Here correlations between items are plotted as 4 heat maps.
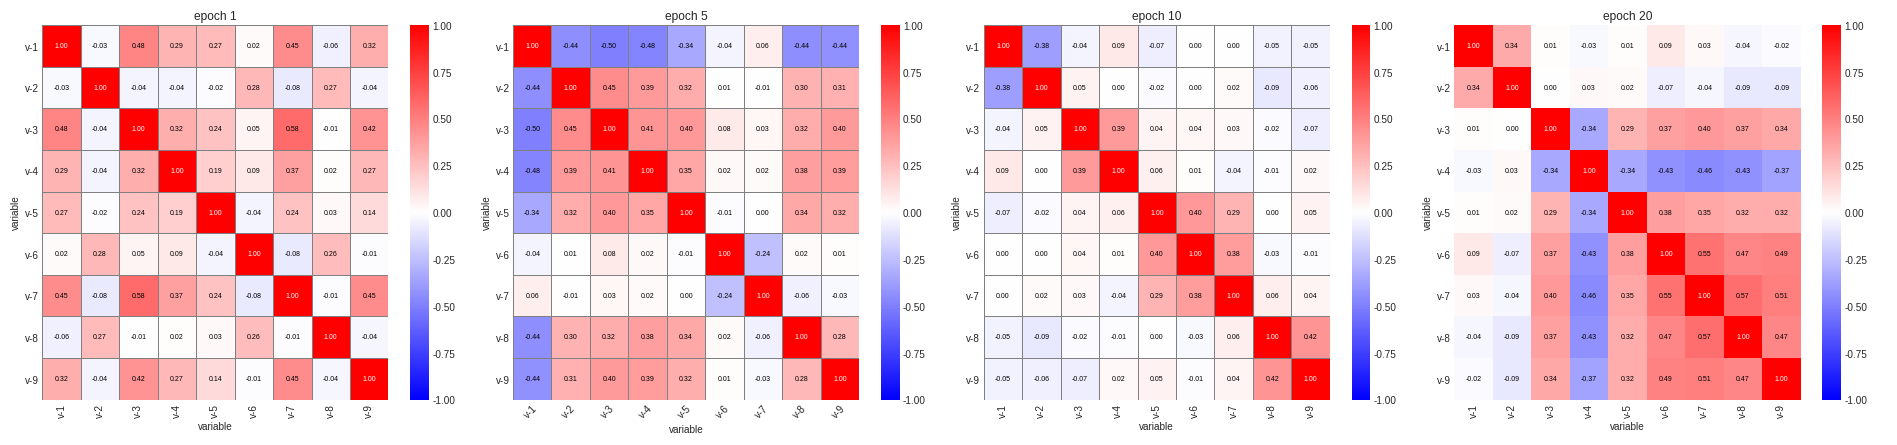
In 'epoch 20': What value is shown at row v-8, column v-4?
-0.43
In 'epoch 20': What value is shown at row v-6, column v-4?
-0.43
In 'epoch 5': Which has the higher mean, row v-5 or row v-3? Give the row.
v-3
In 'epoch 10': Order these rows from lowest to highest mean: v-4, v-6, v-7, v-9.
v-9, v-4, v-7, v-6
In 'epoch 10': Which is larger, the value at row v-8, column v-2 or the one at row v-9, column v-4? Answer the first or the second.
the second
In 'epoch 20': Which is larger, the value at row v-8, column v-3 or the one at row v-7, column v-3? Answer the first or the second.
the second
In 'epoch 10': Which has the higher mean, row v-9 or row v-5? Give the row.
v-5
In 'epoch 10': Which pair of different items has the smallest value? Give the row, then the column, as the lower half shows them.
v-2, v-1
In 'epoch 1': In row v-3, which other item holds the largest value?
v-7
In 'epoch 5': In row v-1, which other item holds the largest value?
v-7
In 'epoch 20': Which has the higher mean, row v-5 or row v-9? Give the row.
v-9
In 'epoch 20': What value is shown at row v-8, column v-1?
-0.04
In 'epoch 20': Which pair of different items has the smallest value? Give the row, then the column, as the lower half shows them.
v-7, v-4
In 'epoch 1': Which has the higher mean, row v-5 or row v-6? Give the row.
v-5
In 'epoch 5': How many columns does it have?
9
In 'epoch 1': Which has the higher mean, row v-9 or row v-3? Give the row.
v-3
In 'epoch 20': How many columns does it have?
9
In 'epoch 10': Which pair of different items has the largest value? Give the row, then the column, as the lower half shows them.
v-9, v-8
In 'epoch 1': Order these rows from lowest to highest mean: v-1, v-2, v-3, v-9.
v-2, v-9, v-1, v-3
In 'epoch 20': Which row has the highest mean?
v-7
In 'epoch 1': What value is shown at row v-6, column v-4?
0.09
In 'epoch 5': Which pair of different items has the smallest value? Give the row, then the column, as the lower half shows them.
v-3, v-1
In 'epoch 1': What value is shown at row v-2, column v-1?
-0.03
